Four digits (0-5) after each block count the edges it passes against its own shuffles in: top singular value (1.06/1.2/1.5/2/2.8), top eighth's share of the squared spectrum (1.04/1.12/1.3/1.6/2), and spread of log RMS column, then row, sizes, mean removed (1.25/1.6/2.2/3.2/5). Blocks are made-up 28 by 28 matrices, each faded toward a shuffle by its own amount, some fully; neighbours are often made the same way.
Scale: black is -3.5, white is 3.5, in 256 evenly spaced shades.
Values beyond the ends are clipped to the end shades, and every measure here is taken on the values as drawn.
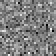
2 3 0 0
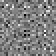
3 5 2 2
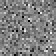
0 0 0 0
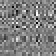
4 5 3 3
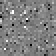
1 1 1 0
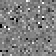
0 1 0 1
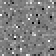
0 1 0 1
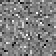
2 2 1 0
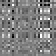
4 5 3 3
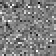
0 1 0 1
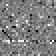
2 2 0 1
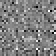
3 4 2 2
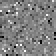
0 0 0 0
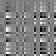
4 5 4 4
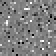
1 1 0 0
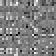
4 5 2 2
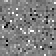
0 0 0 0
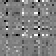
4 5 3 2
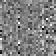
2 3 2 0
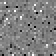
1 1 0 0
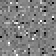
2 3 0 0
